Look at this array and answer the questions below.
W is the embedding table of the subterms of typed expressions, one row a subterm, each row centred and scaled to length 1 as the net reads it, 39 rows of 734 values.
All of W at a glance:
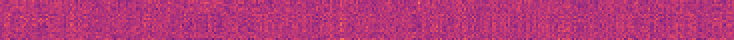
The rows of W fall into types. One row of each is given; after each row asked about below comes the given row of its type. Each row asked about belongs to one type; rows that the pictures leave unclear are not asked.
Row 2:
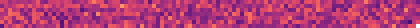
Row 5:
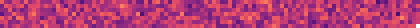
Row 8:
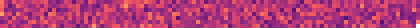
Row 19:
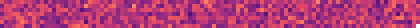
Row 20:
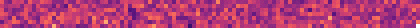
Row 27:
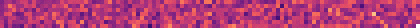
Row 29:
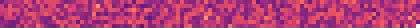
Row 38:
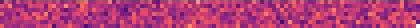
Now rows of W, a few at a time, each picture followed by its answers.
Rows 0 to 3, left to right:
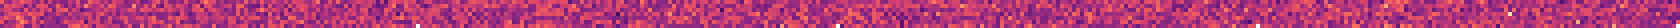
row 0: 19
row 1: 2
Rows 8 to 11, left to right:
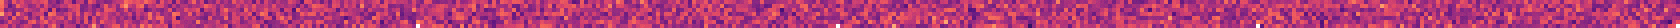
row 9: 2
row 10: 20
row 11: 2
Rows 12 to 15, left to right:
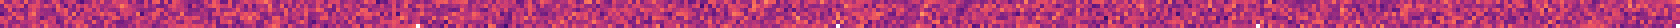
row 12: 5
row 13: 8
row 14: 19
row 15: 27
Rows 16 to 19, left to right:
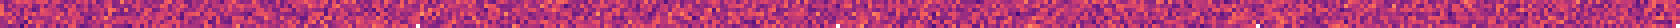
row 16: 29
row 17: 29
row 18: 38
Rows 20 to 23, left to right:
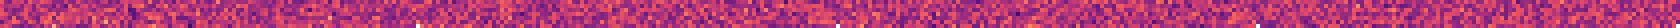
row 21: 38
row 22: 38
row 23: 29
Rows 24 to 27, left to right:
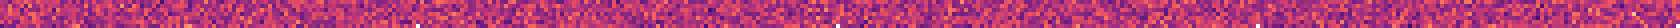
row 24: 29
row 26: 29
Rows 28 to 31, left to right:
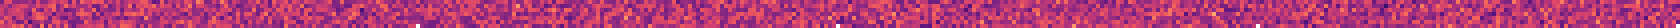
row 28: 2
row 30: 20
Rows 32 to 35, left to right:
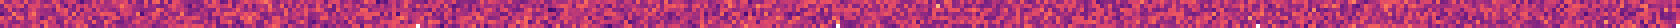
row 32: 5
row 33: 27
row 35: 8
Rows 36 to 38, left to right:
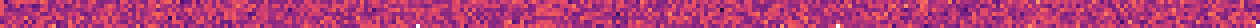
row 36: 8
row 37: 2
